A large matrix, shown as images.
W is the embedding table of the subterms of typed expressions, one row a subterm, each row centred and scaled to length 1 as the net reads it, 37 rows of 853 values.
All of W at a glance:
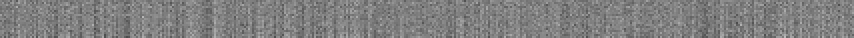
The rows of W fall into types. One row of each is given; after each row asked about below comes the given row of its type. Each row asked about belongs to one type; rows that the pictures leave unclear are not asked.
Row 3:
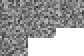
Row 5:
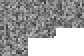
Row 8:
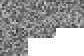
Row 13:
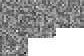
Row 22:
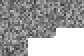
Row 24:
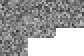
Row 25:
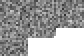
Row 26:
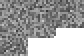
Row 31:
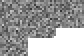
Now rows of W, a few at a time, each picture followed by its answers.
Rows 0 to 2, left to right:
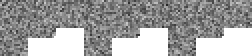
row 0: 8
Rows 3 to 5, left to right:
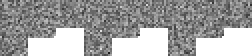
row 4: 13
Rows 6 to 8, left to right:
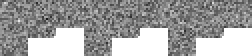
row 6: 22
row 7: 26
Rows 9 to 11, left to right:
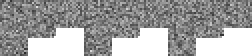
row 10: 3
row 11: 13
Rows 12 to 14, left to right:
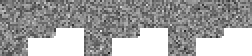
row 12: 22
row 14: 31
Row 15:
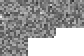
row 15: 5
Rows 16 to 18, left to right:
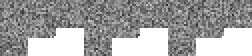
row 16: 26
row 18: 25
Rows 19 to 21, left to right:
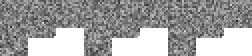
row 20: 22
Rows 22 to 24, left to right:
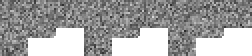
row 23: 5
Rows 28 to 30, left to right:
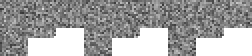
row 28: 13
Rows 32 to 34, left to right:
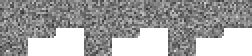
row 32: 26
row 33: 3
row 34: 8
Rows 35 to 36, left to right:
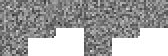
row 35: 5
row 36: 3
